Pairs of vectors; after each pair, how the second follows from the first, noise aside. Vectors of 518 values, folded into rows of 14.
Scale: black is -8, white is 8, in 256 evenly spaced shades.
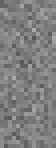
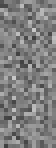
scaled up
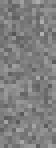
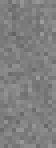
shrunk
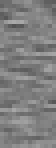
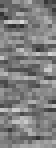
scaled up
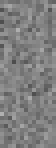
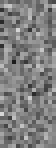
scaled up
